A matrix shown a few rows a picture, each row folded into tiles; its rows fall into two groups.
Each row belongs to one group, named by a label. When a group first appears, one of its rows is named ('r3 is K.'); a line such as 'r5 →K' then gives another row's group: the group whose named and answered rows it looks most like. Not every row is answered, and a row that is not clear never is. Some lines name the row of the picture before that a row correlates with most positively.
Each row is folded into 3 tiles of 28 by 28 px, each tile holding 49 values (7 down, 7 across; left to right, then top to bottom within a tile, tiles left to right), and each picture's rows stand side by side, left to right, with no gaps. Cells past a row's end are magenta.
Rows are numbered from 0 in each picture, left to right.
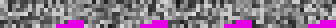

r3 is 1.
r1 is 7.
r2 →7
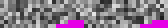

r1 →7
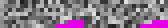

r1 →1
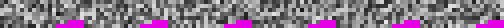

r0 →1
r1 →1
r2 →7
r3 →7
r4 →1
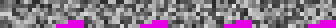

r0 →1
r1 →1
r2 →7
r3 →7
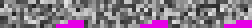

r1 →1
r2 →1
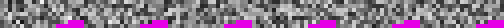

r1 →1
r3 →7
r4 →1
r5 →1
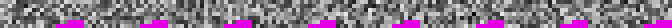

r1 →7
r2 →7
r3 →1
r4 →1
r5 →7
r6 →7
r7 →1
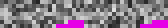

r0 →1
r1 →7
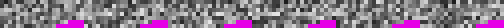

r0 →1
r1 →7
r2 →7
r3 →7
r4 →1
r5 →7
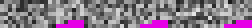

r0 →7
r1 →1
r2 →7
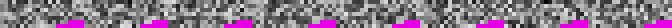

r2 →7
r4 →7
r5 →7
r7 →1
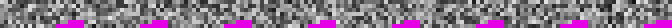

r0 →7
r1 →1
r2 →1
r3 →7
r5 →7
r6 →1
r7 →7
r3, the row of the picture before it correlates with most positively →1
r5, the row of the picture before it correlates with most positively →3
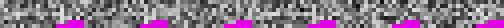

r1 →7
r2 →1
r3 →7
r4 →7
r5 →7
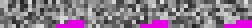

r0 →7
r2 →7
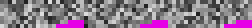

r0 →7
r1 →1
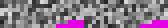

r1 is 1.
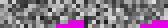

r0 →7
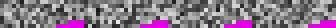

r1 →1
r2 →1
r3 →1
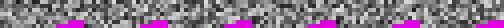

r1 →7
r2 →7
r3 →1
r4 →1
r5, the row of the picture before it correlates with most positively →2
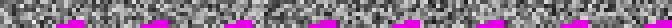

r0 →1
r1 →7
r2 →1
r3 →7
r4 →1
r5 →7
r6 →1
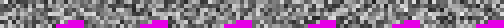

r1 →1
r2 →1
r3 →1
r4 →1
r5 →7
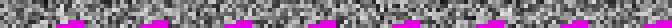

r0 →7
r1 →7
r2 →1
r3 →7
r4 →1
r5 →7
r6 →1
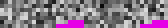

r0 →1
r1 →7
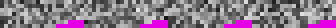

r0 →1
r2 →1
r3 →7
